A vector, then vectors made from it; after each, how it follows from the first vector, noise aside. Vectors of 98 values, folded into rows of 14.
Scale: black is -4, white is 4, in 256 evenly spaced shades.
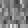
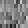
sign-scrambled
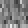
copied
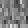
copied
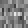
wrapped around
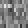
wrapped around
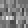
wrapped around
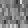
copied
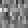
wrapped around
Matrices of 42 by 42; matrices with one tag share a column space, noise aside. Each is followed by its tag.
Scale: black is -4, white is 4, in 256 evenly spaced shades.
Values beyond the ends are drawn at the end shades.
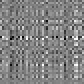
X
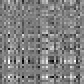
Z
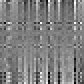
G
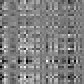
Z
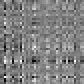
Z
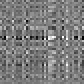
X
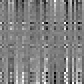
G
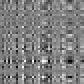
Z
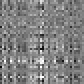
Z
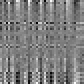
G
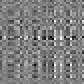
X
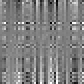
G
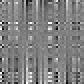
G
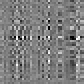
X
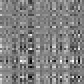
Z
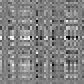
X
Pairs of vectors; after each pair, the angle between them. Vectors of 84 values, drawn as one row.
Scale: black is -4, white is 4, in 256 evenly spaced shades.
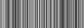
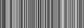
nearly opposite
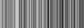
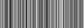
orthogonal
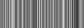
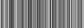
partly opposed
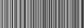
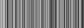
partly aligned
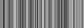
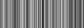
nearly opposite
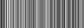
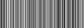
nearly parallel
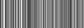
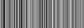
nearly opposite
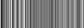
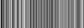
nearly parallel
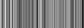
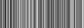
nearly opposite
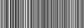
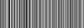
nearly opposite
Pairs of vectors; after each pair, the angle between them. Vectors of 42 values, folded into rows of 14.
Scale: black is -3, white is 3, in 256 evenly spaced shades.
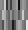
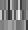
partly opposed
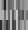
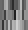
orthogonal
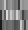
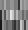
nearly parallel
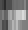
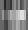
nearly parallel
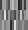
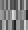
partly opposed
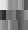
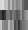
nearly parallel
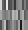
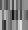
partly opposed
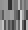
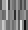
partly aligned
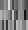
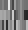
nearly parallel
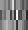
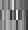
nearly parallel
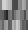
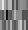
partly aligned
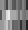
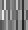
orthogonal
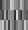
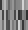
partly aligned
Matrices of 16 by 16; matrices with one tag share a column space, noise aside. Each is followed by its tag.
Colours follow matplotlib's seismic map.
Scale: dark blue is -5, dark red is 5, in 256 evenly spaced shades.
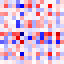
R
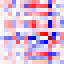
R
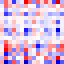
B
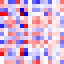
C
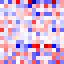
B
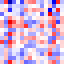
C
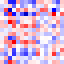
C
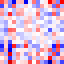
B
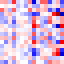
C
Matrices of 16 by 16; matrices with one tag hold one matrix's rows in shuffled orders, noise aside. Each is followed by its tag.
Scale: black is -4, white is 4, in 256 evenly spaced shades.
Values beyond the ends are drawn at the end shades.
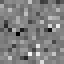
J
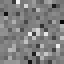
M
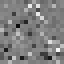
J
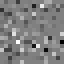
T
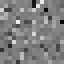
T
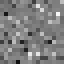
J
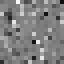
T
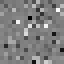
M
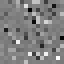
M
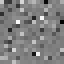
T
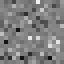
J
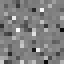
T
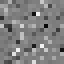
T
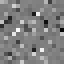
T
